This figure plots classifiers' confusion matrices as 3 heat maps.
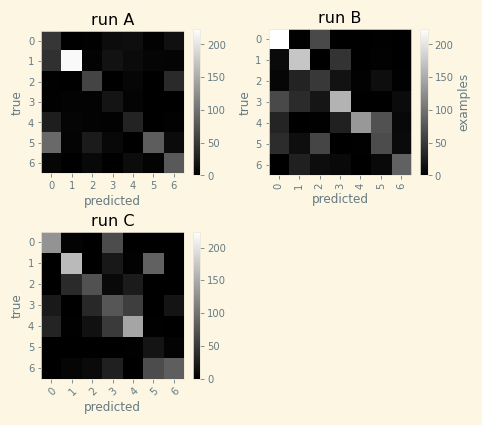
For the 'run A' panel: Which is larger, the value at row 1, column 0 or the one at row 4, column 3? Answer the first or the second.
the first
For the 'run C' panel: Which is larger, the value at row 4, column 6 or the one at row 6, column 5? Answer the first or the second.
the second
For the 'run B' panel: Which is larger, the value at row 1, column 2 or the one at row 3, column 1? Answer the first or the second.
the second
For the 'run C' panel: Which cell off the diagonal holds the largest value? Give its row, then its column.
1, 5
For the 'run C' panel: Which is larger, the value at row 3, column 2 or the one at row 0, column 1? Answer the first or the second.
the first
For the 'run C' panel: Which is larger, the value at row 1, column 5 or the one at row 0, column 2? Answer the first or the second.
the first
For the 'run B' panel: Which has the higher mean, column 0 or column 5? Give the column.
0
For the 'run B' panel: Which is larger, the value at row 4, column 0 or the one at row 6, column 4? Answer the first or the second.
the first
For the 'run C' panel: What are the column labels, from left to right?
0, 1, 2, 3, 4, 5, 6
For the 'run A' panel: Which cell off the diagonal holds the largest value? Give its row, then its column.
5, 0
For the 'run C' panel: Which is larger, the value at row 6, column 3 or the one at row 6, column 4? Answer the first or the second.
the first
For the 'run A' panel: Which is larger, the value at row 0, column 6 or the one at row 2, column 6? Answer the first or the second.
the second
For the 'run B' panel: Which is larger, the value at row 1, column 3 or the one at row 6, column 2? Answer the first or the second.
the first
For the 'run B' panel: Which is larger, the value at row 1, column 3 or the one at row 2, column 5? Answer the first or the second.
the first
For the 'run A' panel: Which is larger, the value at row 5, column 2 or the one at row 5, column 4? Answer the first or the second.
the first
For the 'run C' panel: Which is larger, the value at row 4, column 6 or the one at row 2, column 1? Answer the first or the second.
the second
